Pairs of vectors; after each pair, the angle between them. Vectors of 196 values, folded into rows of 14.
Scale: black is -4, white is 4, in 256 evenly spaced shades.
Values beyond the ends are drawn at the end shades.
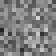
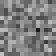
partly opposed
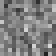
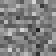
orthogonal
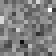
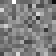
orthogonal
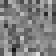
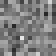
nearly parallel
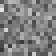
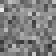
nearly parallel
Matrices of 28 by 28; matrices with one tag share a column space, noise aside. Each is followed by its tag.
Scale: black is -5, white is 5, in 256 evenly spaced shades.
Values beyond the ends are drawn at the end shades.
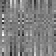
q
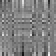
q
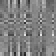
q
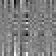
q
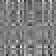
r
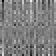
r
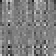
r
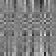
q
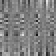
q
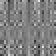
r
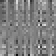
r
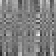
q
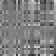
r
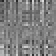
r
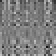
r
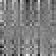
r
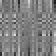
q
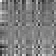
r
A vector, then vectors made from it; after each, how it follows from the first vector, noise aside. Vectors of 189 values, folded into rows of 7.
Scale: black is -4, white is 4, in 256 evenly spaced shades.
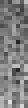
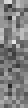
wrapped around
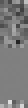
partly zeroed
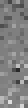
partly zeroed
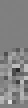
partly zeroed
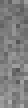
shrunk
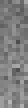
shrunk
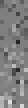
partly zeroed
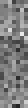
wrapped around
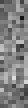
wrapped around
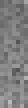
shrunk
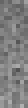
shrunk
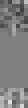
partly zeroed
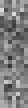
wrapped around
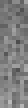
shrunk
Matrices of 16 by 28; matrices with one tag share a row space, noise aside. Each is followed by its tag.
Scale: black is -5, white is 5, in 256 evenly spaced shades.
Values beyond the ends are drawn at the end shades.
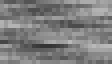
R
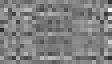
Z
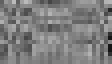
Z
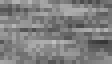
R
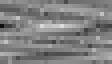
R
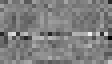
Z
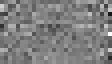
Z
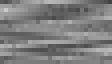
R
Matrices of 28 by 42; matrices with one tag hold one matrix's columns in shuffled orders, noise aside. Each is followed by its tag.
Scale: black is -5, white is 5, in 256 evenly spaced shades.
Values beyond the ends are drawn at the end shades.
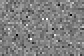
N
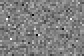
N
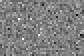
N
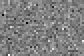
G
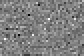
N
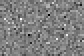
N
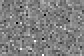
G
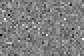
N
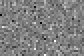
G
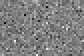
G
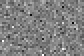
G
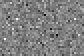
N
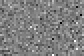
G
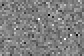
N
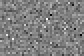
N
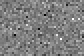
N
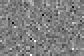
G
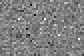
N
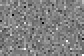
G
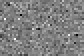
N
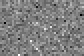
G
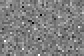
G
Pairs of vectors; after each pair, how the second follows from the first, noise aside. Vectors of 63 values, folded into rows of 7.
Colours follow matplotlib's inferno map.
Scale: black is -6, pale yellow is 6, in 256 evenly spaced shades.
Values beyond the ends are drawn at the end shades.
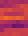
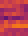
negated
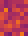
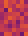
negated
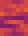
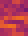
negated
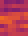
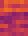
negated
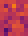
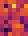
scaled up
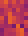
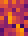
scaled up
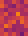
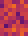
negated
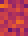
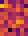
scaled up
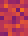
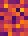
scaled up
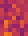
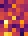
scaled up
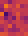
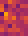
negated
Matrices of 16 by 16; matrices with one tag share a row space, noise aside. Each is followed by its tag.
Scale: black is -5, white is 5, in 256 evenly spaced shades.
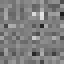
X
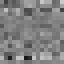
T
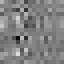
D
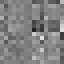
X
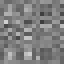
T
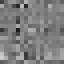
D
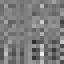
X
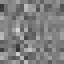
D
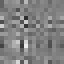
D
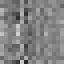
D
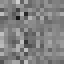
D
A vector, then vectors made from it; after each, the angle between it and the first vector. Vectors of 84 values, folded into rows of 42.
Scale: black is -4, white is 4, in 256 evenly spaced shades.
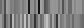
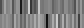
partly opposed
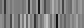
nearly parallel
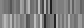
partly opposed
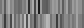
nearly parallel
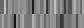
orthogonal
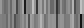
orthogonal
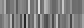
nearly opposite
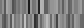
nearly parallel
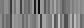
partly aligned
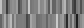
partly opposed
